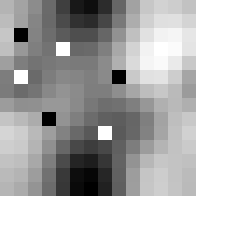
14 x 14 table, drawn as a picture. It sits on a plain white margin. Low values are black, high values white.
The ninth with the lowest average is the bottom middle. Six lone cells stand out: three far higher and three far lower than their neighbours. The ninth with the highest average is the top right.
